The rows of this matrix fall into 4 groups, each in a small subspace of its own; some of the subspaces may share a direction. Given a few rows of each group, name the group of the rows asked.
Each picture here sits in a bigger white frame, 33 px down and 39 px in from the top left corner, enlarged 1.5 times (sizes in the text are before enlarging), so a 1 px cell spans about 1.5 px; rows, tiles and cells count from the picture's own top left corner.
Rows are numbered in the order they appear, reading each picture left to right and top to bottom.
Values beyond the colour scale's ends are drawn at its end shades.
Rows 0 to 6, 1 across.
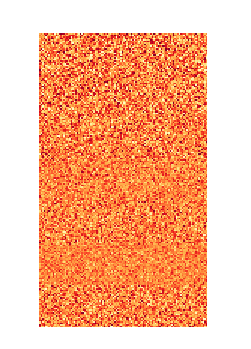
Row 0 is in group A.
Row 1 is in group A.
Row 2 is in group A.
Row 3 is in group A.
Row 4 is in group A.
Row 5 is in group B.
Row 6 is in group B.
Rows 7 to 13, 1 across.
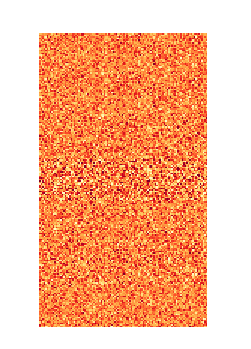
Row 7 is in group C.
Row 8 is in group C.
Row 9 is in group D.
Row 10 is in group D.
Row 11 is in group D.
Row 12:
C
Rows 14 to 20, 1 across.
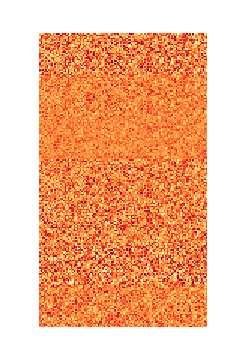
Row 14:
B
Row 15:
B
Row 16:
D
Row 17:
B
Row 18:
A
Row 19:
D
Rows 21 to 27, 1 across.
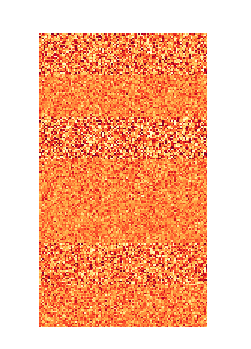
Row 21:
B
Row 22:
C
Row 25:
A
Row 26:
A
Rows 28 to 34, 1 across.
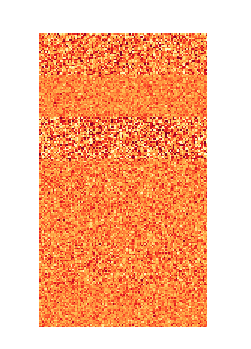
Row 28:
A
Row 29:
D
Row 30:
A
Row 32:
A
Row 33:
D
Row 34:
C
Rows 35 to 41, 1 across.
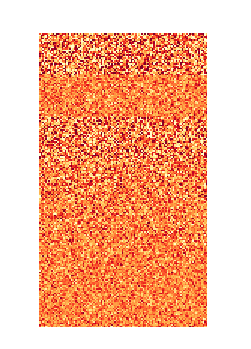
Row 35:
B
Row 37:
B
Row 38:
A
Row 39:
D
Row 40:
A
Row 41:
B
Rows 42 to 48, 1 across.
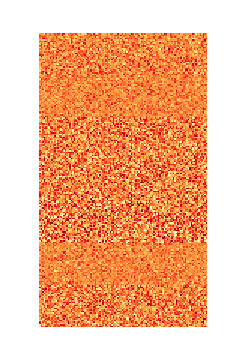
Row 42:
C
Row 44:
C
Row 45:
C
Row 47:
D
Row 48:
B
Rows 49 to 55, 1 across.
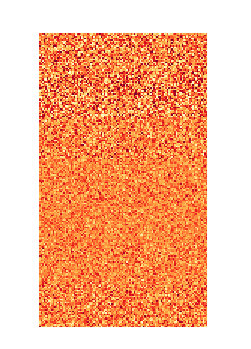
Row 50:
C
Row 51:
B
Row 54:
C
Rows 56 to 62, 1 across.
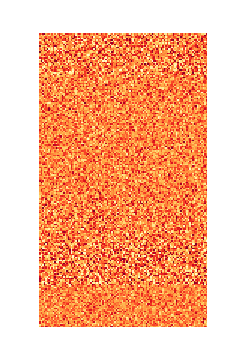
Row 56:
D
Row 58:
D
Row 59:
C
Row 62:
B
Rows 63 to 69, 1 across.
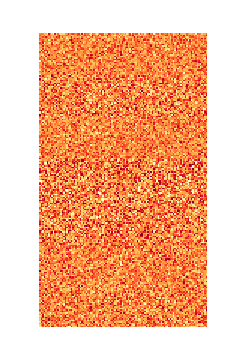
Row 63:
A
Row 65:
A
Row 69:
A
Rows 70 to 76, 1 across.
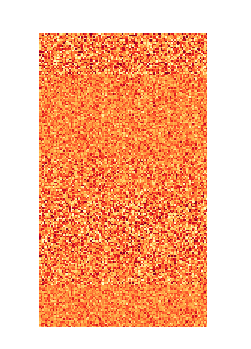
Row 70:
D
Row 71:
C
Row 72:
C
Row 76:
C
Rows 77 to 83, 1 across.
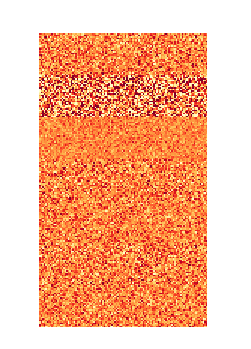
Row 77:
C
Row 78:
C
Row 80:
D
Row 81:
A
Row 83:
B
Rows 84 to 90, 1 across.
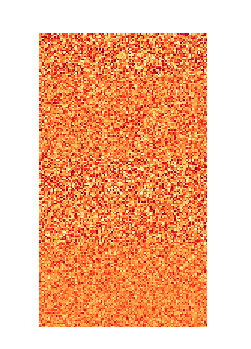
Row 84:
A
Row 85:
D
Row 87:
B
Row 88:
A
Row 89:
A
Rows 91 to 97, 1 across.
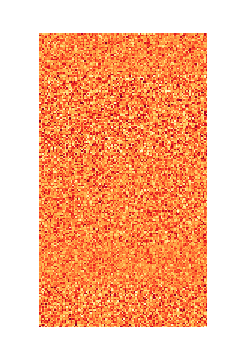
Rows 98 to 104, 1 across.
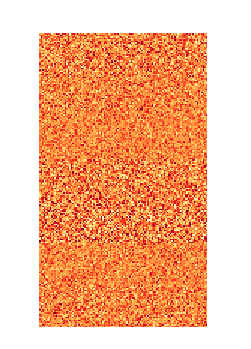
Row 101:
C
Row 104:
D
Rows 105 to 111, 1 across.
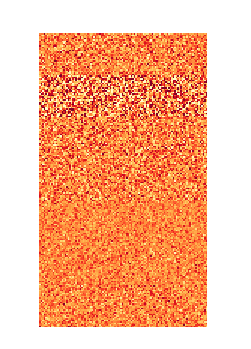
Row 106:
A
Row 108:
C
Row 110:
A
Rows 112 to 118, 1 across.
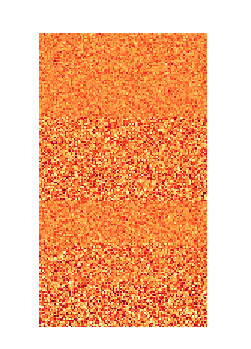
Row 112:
D
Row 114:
A
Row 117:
D
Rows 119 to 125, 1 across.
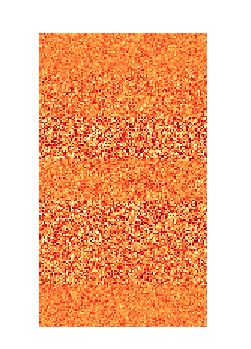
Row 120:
B
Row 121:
D
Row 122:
A
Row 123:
C
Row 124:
B
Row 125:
A
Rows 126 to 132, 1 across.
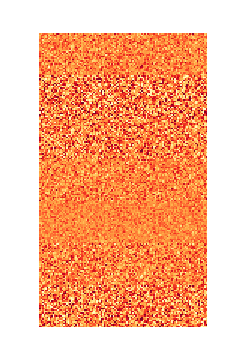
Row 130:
C
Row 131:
B
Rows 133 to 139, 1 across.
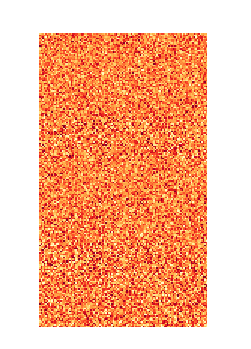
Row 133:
C
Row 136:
D
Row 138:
A
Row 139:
D
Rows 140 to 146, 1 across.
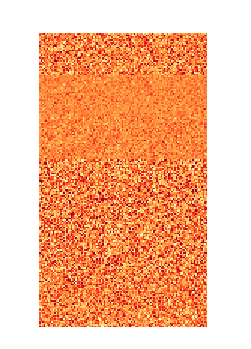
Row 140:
D
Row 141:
D
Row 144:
B
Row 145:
A
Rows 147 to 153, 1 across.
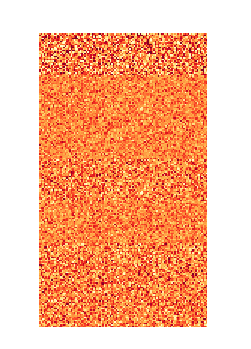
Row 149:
A
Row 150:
B
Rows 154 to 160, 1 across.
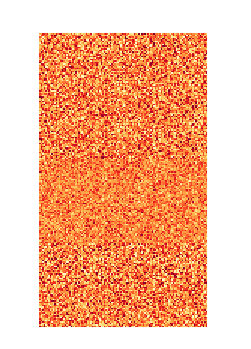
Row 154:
A
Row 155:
C
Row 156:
C
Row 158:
B
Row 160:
C
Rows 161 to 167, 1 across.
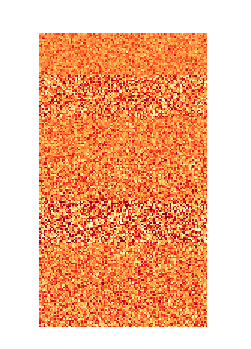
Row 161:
C
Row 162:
A
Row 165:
A
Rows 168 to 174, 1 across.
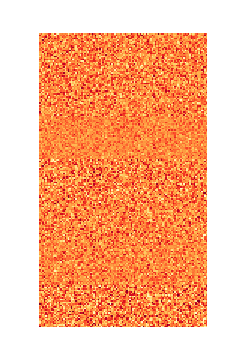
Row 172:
D
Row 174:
D
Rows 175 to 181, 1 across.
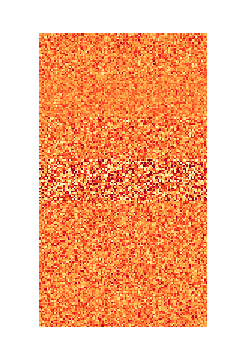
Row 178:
A
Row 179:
B
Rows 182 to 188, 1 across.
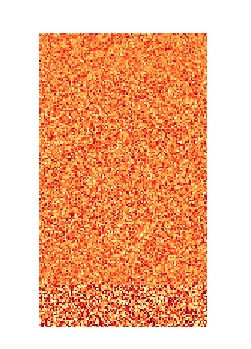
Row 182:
A
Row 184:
A
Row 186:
B
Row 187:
C
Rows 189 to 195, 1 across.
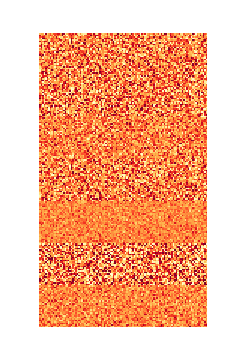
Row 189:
C
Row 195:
D
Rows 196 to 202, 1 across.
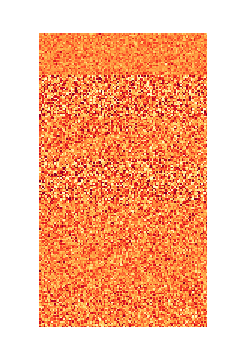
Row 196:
D
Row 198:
A
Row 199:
D
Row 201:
A
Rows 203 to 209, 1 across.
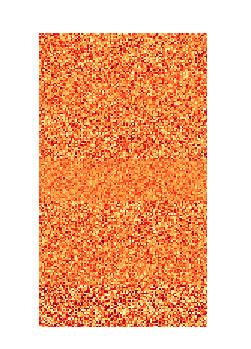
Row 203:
A
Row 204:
B
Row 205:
A
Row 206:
A
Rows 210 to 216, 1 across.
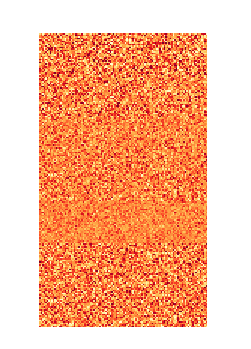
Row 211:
A
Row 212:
D
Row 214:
A
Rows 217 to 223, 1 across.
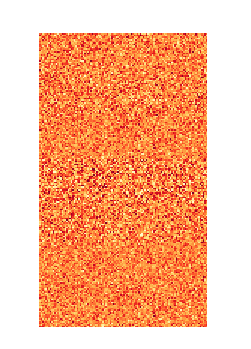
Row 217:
A
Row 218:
A
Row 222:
B
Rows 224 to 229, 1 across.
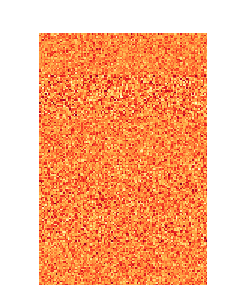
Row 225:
A
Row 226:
B
